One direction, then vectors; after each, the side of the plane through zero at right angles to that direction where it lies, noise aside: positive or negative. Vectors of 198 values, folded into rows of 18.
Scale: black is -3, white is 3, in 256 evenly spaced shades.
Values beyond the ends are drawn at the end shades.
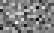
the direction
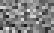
positive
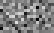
positive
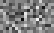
negative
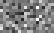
negative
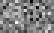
positive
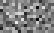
positive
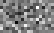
negative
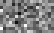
negative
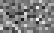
negative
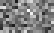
positive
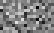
positive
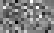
negative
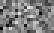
positive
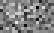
positive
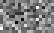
negative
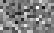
negative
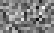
positive
